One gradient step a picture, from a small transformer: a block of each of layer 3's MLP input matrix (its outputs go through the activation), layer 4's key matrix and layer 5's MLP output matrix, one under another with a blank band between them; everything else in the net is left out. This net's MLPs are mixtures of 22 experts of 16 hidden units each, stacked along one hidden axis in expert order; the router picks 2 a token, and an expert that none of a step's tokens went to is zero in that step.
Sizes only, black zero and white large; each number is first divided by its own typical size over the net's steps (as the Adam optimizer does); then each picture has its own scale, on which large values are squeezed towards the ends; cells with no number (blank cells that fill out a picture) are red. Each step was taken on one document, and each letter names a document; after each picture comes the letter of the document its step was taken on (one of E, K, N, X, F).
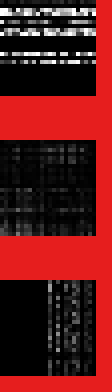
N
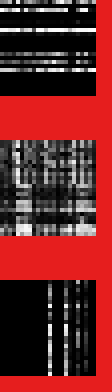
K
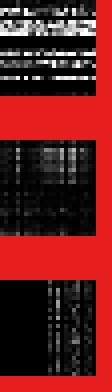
N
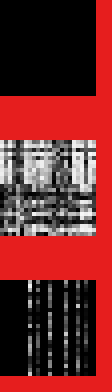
K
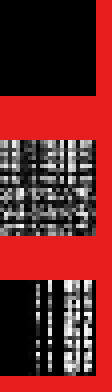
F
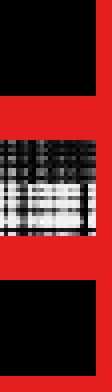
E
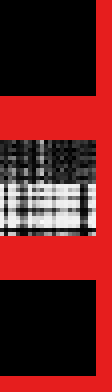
E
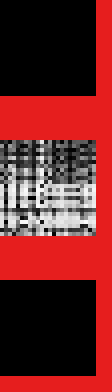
E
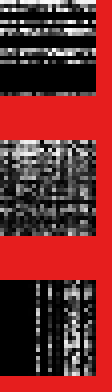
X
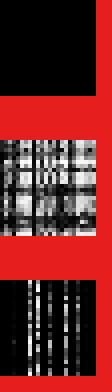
K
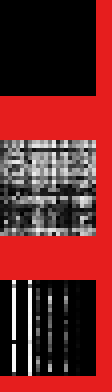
K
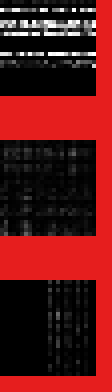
N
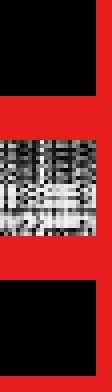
E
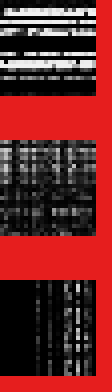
X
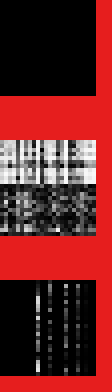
K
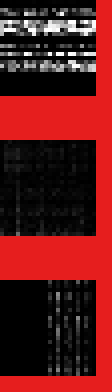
N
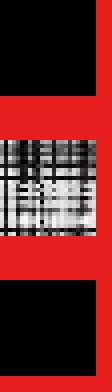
E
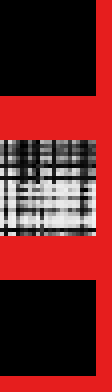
E
